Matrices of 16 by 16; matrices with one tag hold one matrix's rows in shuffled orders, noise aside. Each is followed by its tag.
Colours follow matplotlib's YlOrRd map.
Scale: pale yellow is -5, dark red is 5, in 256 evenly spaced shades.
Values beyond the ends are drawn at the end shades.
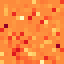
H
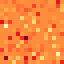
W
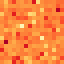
H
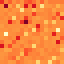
W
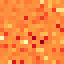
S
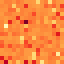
W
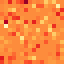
W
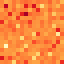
W
